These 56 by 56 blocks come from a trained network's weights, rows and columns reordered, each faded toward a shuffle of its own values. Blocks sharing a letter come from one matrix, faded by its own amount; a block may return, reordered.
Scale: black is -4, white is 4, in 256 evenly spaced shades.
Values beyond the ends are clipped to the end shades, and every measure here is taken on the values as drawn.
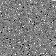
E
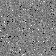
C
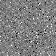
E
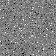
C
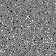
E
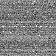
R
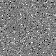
E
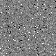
C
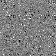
C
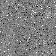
E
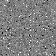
C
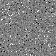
E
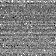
R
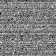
R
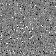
E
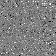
E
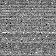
R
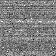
R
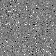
E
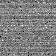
R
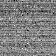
R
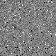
C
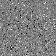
E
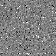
C
